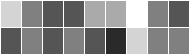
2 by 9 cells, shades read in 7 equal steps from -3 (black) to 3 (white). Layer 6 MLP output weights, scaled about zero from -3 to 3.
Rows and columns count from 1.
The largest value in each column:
2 0 -1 0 1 1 3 0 0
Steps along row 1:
down down same up same up down down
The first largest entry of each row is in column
7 7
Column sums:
1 0 -2 -1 0 -1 5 0 -1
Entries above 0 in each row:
4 1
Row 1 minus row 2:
3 0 0 -1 2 3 1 0 -1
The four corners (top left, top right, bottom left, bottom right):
2 -1 -1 0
